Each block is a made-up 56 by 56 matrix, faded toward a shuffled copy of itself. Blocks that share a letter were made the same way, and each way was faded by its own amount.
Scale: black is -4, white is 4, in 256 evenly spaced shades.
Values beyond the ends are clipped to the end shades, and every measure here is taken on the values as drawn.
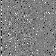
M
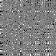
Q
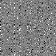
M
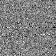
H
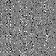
M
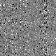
M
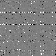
Q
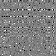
Q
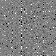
M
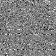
H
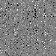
M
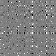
Q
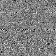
H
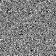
H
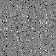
M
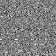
H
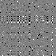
Q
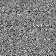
H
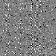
M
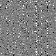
M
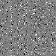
M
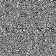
H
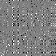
Q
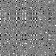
Q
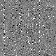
M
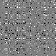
Q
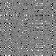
Q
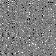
M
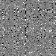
M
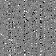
M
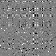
Q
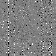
M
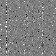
M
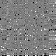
Q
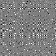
Q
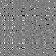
Q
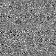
H
